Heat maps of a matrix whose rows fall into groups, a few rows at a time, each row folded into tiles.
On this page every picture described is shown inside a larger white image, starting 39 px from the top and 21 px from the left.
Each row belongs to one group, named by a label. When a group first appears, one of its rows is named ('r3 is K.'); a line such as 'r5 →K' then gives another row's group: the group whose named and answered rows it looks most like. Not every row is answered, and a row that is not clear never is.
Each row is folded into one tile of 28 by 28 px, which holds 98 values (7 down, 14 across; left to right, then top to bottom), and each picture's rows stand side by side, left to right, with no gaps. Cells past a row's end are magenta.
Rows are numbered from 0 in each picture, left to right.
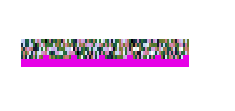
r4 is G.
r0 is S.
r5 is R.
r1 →G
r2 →R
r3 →G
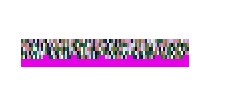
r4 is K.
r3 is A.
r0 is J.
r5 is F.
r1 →K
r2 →K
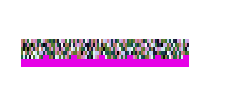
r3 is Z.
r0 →F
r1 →J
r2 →J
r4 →Z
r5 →R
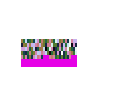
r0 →G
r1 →R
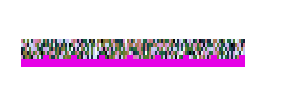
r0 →Z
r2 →J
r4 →A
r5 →J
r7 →S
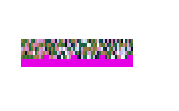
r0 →G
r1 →Z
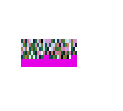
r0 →J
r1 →R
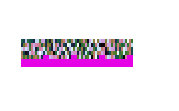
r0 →G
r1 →Z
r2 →Z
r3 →A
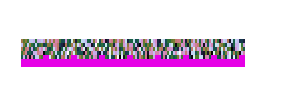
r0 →F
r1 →A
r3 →K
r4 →S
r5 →S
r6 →K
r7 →K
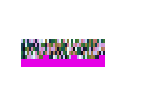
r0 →F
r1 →R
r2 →A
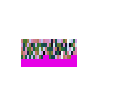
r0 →F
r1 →F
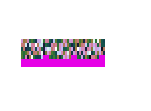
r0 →R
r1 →G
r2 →G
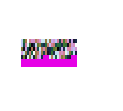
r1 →A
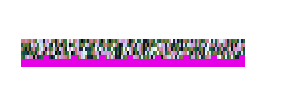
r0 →R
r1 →F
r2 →S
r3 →S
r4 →A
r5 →J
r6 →R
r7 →A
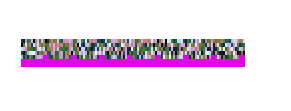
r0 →G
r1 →K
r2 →S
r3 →R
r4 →F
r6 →J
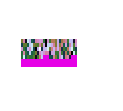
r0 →S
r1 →K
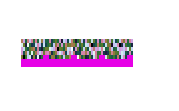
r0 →J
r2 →Z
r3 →Z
